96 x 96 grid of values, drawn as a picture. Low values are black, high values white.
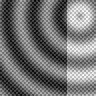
The top right is the ninth with the highest average. A vertical seam about 70% of the way across splits the table, and the right part is higher. Concentric rings centre on the top right. The halves do not mirror each other.
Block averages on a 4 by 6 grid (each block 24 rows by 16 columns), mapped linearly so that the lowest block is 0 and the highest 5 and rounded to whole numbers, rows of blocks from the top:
021145
020234
202134
021144
